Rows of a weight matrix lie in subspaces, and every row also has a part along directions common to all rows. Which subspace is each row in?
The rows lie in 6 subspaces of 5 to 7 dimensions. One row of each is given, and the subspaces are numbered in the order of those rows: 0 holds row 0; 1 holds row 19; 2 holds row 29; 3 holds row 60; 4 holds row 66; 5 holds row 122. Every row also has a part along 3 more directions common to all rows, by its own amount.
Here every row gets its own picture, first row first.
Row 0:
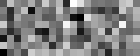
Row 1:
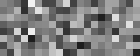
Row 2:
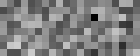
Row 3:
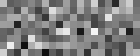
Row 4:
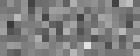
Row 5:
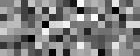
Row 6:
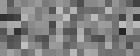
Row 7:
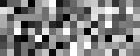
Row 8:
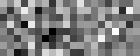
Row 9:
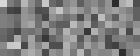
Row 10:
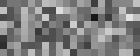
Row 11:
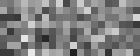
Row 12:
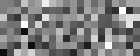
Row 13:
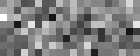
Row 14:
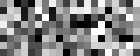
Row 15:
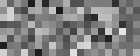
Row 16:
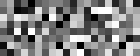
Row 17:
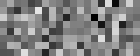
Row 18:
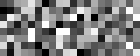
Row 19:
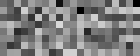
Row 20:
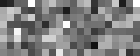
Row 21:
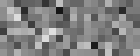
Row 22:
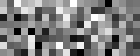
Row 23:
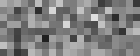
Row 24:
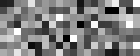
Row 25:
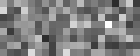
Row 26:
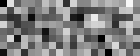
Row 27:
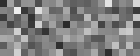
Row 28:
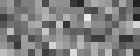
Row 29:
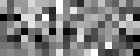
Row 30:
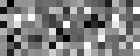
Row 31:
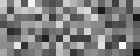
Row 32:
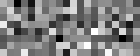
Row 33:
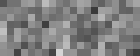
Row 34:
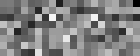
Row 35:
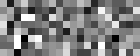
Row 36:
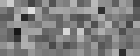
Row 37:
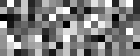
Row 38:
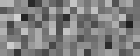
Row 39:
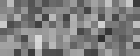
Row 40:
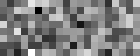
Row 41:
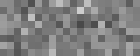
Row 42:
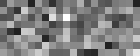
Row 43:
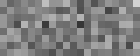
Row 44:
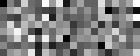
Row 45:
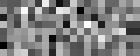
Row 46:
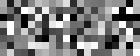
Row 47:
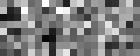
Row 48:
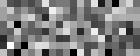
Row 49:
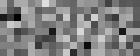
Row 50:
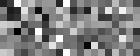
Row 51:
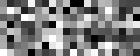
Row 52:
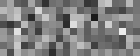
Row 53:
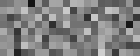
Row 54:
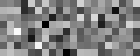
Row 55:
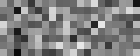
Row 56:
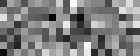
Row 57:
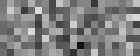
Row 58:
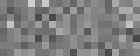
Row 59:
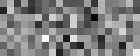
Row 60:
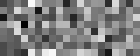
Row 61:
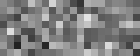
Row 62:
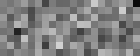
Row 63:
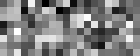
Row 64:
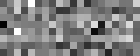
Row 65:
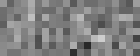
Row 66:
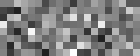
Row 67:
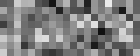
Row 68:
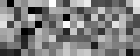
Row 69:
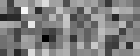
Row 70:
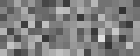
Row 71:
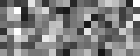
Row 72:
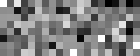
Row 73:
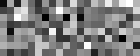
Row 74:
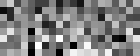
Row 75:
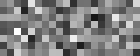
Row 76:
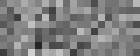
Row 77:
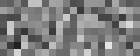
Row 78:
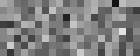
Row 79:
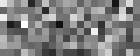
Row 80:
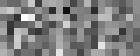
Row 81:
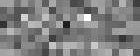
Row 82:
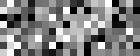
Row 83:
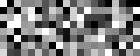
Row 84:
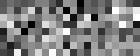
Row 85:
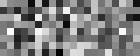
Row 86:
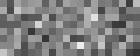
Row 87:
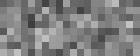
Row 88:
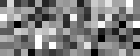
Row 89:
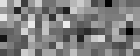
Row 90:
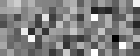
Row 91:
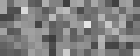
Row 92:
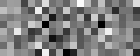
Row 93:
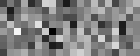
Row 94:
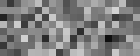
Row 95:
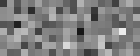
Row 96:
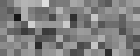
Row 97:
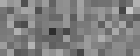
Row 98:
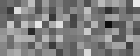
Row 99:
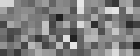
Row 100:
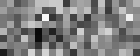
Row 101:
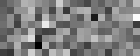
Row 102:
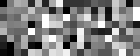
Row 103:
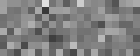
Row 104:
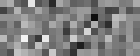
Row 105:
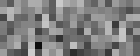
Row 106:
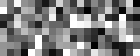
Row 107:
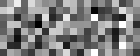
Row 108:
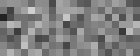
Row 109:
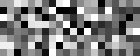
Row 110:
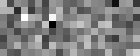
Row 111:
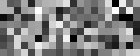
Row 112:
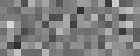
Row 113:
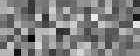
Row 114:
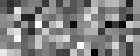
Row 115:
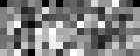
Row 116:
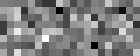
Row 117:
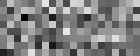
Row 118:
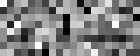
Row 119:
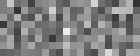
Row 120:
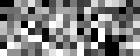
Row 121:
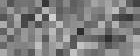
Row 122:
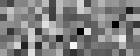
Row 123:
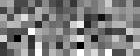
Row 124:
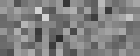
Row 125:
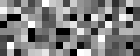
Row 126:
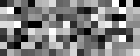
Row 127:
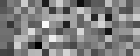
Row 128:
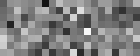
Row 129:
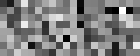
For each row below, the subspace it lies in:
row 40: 3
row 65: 0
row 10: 1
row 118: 2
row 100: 1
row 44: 5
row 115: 3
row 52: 1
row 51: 2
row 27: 0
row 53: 4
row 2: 5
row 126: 5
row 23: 1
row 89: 0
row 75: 5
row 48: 4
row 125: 4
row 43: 3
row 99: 3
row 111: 3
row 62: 3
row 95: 2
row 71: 3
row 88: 0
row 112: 4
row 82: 0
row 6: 2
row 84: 4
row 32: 1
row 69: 3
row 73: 0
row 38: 2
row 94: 3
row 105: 5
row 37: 0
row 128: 4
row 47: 1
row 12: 3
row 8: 3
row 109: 1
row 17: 5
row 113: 4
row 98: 5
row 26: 0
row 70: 3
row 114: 5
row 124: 1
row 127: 4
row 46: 3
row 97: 3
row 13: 0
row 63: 1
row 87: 1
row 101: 4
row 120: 3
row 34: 0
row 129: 3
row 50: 1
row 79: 3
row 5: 4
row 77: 2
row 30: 0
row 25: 1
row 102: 4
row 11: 3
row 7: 5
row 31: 5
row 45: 1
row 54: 4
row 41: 1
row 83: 0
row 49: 0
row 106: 1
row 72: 0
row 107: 5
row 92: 4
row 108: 2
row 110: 2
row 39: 0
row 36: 2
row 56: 0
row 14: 1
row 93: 5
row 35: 2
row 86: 5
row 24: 3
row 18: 4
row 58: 4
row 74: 5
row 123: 5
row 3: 4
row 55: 4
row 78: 2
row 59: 5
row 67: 1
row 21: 1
